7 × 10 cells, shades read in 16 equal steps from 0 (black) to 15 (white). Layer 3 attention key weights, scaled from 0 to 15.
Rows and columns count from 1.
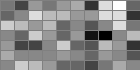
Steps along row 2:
up up down same down same up same down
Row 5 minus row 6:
-1 -4 -4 0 3 -2 -1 2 1 -2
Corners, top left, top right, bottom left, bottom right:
7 6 8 8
